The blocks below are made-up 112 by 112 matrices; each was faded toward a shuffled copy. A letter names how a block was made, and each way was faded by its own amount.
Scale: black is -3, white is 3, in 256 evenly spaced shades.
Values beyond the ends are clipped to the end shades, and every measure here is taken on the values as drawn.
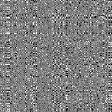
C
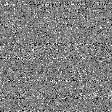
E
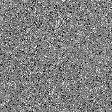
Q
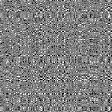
C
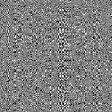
C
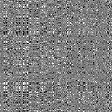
C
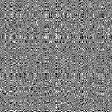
C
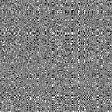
C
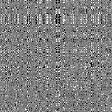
C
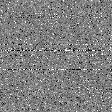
E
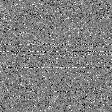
E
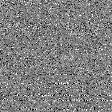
E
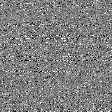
E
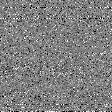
E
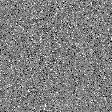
Q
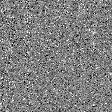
Q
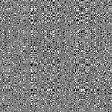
C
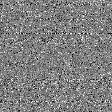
E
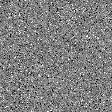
Q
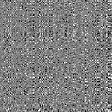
C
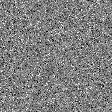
Q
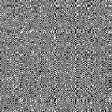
C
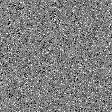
Q
